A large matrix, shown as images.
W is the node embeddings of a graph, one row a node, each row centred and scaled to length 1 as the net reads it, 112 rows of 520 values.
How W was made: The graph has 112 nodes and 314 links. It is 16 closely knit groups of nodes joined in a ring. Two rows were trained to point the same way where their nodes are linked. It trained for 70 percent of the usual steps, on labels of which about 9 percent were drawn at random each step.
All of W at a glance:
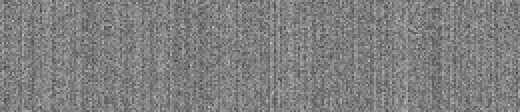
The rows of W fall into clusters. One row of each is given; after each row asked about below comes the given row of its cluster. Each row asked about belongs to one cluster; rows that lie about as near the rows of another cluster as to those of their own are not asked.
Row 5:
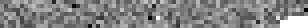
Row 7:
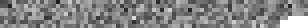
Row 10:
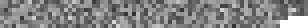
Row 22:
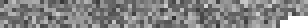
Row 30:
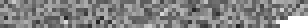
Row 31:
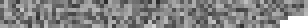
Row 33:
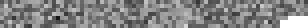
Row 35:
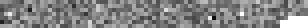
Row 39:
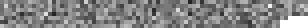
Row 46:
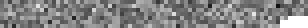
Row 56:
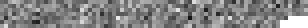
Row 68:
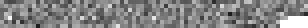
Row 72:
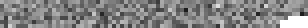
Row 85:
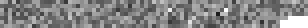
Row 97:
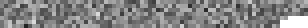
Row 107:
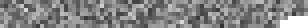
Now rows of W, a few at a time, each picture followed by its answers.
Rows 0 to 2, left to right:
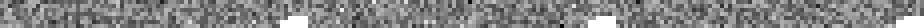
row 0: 31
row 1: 85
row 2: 46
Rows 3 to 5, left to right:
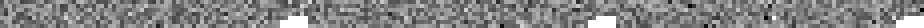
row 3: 46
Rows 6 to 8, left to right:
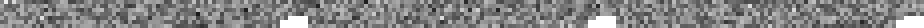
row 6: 56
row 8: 39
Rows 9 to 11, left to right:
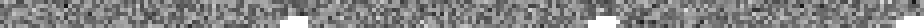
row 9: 10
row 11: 107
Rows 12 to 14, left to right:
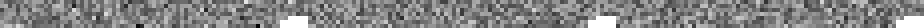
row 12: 68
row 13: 39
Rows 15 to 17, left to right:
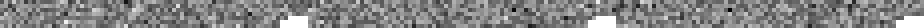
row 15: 56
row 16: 33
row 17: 35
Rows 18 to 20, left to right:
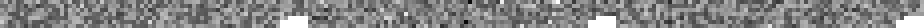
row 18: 107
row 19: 22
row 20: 31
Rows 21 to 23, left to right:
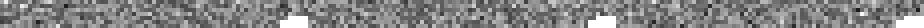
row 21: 35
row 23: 68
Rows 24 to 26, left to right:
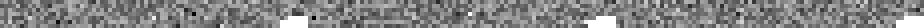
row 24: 85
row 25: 30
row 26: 72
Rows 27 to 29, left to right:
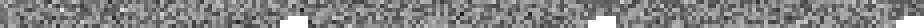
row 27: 72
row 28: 10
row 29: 10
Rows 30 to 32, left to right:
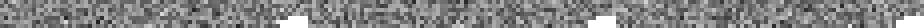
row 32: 22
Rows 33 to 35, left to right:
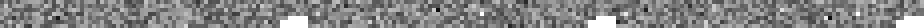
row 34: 35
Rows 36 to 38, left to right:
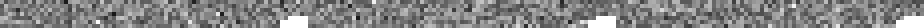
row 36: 30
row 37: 10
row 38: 5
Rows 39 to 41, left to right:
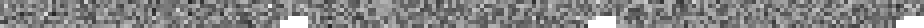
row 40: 85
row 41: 97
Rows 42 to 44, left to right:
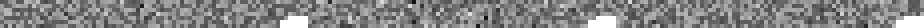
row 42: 33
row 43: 68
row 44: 107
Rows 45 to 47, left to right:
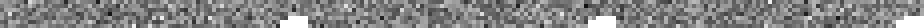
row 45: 72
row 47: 85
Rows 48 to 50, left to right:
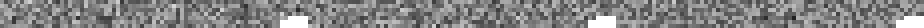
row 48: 68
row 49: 56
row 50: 30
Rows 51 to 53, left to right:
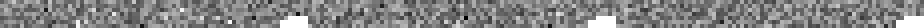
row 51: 33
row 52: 31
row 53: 72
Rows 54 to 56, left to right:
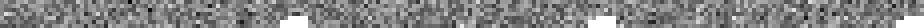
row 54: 5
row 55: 85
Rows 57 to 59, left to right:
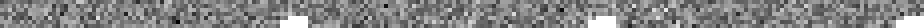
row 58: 85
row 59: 107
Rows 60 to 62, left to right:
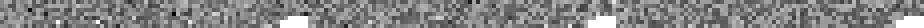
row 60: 30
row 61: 107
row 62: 68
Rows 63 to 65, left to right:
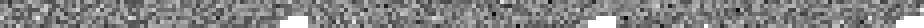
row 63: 33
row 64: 39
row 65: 5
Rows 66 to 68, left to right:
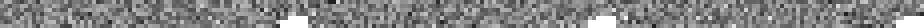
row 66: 35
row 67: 7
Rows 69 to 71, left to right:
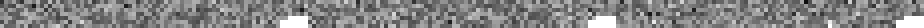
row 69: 107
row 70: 22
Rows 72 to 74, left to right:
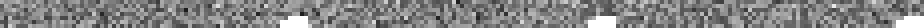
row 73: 10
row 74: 68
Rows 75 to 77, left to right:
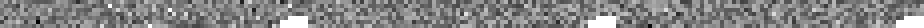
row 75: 56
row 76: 39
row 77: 5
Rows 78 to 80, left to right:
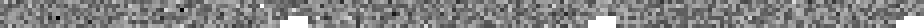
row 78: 10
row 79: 72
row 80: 30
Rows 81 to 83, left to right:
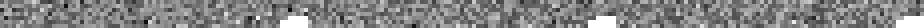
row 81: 33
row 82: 35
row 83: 107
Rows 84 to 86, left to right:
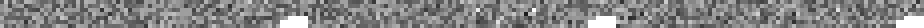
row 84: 33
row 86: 30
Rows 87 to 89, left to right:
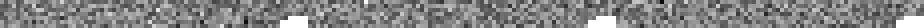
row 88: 46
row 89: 97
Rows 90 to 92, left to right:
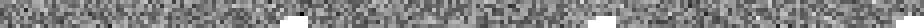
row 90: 5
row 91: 85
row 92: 68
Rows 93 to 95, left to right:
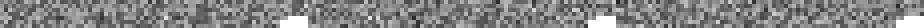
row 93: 107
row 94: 85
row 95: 7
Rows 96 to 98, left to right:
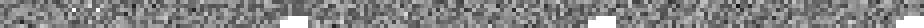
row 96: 10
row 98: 7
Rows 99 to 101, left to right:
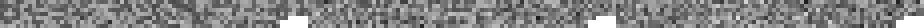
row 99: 35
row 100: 31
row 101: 35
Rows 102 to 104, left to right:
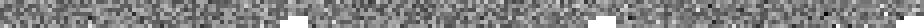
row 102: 35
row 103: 72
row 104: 72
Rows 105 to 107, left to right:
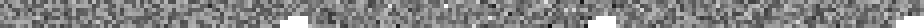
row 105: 30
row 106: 97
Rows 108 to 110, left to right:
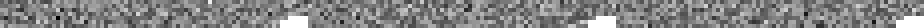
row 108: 7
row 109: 33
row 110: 30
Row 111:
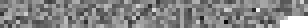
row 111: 68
